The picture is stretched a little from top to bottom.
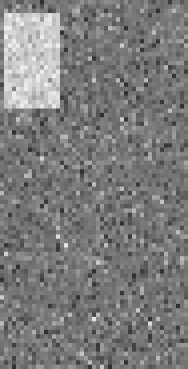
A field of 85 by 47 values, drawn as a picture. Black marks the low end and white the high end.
In the top left lies a patch that is higher than the rest. The values are skewed, with a long tail toward high values. The ninth with the highest average is the top left. The halves do not mirror each other.
